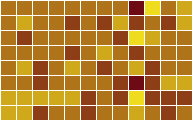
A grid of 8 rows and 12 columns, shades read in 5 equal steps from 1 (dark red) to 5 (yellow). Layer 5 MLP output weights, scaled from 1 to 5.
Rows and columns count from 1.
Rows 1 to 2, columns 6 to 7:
3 3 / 3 2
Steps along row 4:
same same same down up up down down up same same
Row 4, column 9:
2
